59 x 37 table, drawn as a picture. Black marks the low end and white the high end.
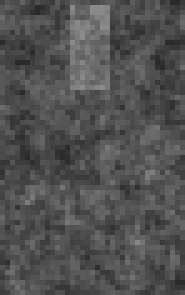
Ninth with the highest average: top middle. Slope: none. Odd patch: higher, in the top middle. Average level on the scale: 30%.
